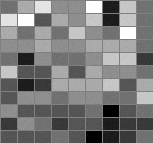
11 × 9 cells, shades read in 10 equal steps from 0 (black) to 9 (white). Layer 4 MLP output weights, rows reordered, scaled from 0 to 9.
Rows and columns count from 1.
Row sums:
49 50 49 48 39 42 40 42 28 24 23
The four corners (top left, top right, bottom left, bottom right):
4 4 3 4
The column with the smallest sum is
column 7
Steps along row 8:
up same down up same down same up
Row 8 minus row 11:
0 2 2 0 2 5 3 2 3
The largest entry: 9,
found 3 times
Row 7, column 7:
7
